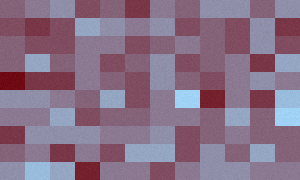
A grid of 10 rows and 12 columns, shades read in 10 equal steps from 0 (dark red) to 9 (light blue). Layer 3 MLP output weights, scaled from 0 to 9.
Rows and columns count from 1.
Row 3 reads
4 3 3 5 5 3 4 5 4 3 6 3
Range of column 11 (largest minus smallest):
5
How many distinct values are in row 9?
6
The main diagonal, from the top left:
4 2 3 5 4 3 5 3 6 6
